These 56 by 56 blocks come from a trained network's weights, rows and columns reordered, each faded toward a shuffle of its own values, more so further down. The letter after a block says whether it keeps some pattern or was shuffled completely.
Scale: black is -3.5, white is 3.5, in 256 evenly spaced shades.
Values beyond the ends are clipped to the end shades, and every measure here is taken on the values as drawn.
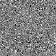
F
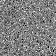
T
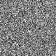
T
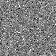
T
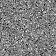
T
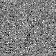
F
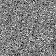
T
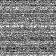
F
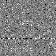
F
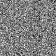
F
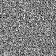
F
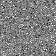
T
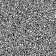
T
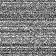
F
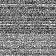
F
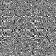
F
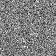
T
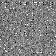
F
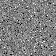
T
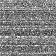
F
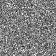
T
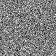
T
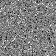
T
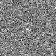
F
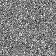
T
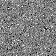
T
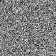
F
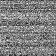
F
